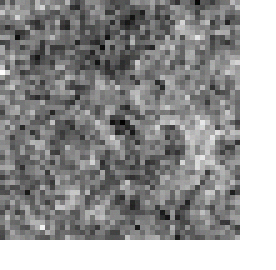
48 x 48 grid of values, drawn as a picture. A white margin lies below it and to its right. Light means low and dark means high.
Stripes: none. Histogram: bell-shaped. Ninth with the highest average: top middle. Mirror symmetry: none. Ninth with the lowest average: middle right.
